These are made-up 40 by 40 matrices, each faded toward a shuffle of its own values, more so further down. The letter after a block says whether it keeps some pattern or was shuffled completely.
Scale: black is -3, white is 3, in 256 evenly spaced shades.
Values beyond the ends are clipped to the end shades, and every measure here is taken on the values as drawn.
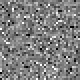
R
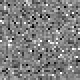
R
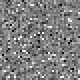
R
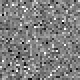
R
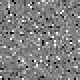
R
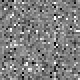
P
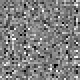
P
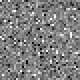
R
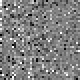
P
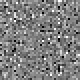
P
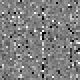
P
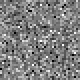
R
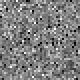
R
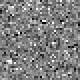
R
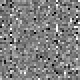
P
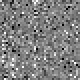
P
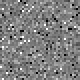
R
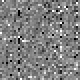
P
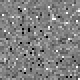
R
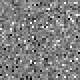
R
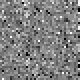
P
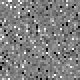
R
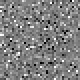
R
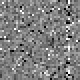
P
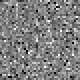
R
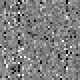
P
